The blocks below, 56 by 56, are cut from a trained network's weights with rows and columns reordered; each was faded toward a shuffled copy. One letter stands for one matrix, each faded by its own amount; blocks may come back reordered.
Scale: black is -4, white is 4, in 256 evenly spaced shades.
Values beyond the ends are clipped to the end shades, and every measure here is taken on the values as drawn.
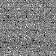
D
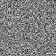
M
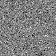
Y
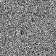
Y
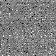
D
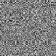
M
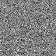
Y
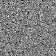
Y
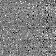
D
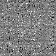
D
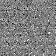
D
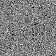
Y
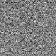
M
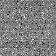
D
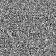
Y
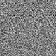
M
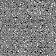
D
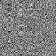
M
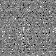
D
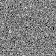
Y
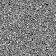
Y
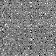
D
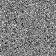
Y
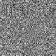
M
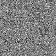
Y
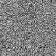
M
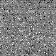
D
